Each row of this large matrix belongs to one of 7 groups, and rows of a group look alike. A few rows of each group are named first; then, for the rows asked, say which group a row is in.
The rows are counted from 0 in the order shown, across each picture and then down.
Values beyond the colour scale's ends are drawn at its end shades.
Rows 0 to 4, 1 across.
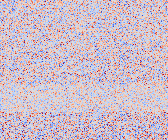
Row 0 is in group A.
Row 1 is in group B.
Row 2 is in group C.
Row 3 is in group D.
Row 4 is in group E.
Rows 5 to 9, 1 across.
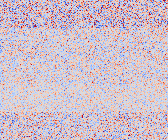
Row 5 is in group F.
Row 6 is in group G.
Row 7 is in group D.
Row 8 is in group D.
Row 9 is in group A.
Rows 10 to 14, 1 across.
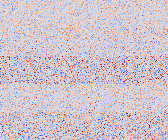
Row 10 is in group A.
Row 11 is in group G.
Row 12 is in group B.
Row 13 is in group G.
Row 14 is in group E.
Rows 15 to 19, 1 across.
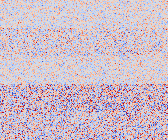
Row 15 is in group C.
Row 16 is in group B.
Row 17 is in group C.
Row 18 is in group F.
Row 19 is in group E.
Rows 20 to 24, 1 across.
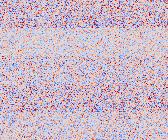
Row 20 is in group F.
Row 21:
C
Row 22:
C
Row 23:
F
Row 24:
A
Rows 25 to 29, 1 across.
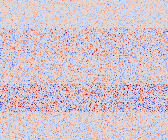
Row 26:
D
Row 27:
A
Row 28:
G
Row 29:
E
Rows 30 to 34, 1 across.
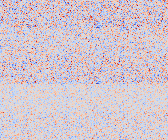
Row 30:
F
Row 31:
G
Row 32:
F
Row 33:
D
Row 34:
D
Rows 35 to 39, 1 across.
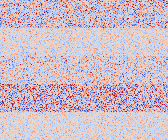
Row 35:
G
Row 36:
F
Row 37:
D
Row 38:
B
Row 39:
E
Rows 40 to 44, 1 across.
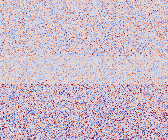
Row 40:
E
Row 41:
D
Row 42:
E
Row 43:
C
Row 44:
D
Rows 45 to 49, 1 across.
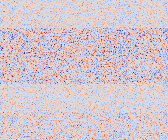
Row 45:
A
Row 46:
A
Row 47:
B
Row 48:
G
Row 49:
A
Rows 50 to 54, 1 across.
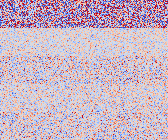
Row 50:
D
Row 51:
G
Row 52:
B
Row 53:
F
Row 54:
A
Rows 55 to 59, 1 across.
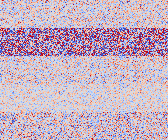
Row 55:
C
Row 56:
G
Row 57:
G
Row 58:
C
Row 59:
A
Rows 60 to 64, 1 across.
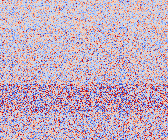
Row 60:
C
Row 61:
D
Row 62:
A
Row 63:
B
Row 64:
C
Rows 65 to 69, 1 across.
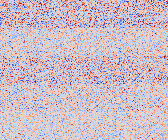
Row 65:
G
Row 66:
B
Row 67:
F
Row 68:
B
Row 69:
E
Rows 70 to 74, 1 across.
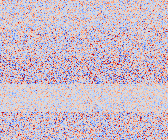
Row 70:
C
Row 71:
D
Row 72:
F
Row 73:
F
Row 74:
C
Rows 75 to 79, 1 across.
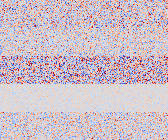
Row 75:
F
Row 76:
G
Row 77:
C
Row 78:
F
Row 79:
D
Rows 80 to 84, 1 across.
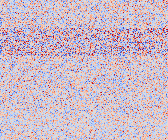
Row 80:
G
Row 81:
G
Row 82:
A
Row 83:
B
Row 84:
G
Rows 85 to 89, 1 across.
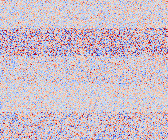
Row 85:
C
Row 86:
F
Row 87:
D
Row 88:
G
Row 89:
A
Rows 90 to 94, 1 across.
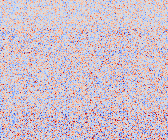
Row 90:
D
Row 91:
A
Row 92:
F
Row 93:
D
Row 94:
D
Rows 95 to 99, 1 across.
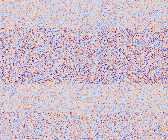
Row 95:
E
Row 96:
E
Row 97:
E
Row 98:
A
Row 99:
B
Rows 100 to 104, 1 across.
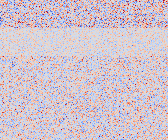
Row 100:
G
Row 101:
E
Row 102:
A
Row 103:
E
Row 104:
C
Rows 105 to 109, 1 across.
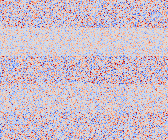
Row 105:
E
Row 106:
F
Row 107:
D
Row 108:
B
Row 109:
G
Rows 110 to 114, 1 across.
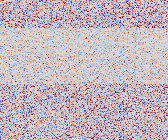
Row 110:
E
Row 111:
G
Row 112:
B
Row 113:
D
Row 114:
D
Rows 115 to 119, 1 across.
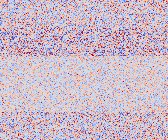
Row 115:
G
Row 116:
A
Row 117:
C
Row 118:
E
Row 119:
C
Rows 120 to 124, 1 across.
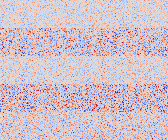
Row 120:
D
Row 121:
E
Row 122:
E
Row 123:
D
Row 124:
E
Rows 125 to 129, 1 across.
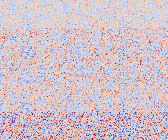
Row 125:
D
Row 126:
F
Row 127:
C
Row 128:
F
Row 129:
A
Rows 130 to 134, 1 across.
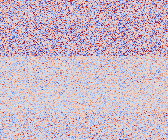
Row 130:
B
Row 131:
B
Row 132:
B
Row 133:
C
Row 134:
D
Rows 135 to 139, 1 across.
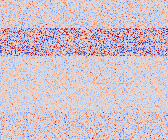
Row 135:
E
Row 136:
G
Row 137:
D
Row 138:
B
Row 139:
D
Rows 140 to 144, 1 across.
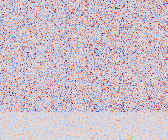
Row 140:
D
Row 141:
F
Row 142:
D
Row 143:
F
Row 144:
D
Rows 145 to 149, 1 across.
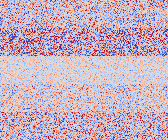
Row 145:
G
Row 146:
A
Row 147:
G
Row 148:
A
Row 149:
C
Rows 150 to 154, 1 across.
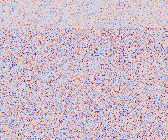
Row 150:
A
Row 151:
F
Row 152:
A
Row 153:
F
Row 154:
C
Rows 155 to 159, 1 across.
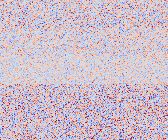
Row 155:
E
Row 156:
C
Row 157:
D
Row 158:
E
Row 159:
D
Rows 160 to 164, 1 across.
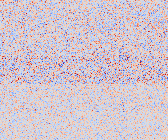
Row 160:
E
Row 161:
D
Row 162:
C
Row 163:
F
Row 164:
B
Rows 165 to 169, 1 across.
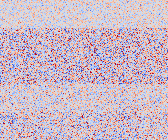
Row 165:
C
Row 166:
F
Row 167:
D
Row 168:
B
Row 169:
A
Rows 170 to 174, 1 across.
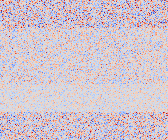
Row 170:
E
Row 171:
B
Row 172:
A
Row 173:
C
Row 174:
G
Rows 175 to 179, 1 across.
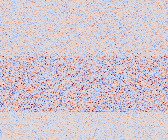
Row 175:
D
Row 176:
B
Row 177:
E
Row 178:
A
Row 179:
G
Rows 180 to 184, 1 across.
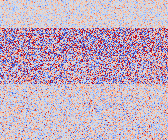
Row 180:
D
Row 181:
C
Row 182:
A
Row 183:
F
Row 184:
E
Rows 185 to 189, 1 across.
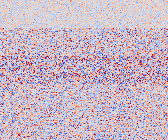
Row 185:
B
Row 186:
E
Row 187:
C
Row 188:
A
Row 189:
A
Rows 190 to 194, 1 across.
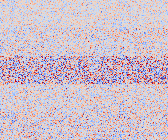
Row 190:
A
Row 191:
G
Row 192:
E
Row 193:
D
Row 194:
A
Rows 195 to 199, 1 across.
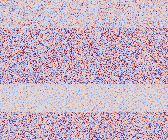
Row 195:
A
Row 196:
F
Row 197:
B
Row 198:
D
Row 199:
F
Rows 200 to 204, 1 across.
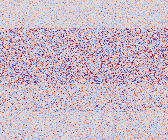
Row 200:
E
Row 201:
E
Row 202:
F
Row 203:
B
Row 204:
E
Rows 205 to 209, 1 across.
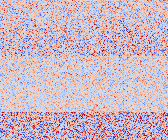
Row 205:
F
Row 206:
E
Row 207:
C
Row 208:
D
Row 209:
C
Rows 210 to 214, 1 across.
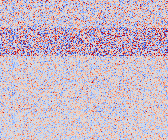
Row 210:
C
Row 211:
D
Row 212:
D
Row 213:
A
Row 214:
D
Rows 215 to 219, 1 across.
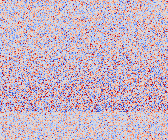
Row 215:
C
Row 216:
D
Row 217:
E
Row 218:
F
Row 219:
E
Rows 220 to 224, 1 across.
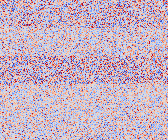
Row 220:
A
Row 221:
E
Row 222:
B
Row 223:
B
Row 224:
E
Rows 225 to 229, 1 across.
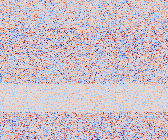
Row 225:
E
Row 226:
B
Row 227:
G
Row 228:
D
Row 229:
F
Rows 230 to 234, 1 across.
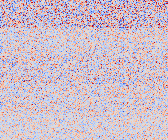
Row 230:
D
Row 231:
G
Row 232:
A
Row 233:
G
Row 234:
C
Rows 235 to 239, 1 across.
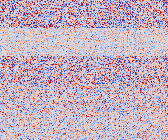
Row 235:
A
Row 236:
G
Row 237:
A
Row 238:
C
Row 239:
C
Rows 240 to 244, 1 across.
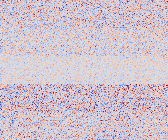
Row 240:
C
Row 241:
G
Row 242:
G
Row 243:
G
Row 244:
A
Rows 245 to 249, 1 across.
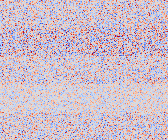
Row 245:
E
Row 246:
D
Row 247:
E
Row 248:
C
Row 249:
E
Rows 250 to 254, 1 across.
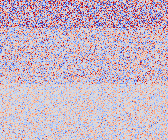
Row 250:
B
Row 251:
G
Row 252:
C
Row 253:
E
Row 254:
E
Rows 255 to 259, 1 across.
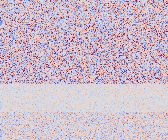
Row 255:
G
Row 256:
D
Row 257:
B
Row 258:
G
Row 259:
G
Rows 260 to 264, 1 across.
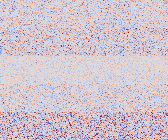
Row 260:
A
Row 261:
G
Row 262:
F
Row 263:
E
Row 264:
B
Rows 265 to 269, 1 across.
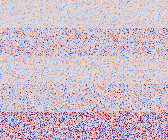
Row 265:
C
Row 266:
G
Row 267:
G
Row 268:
D
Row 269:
C
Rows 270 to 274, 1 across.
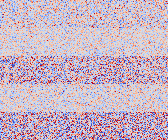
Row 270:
D
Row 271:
F
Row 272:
A
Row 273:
C
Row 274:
D
